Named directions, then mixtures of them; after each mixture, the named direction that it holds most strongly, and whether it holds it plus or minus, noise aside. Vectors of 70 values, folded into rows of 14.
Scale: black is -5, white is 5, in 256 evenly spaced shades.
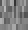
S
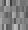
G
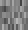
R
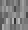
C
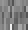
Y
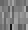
Y, minus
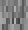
C, minus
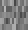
S, plus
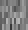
C, plus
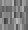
R, plus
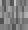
S, minus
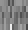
Y, plus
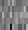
Y, minus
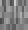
S, minus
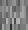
C, plus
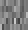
C, minus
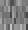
Y, plus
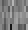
Y, minus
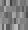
G, plus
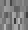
G, plus
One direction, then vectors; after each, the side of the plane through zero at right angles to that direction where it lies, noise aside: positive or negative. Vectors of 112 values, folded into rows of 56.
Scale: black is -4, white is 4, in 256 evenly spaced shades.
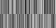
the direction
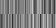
positive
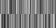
negative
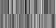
positive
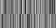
positive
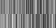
negative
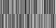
positive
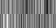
positive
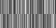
negative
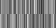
negative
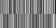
negative
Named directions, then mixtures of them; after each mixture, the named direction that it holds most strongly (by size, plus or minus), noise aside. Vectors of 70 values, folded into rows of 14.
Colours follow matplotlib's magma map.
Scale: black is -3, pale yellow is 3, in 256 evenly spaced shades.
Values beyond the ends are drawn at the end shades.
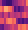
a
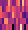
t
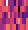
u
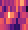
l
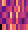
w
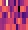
u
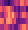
a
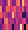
t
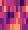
l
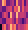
w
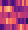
a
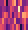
u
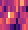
l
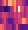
a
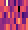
u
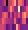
u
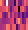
u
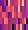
t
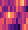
l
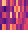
w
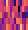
u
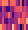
t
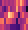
l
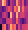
w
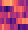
a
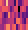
u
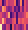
w
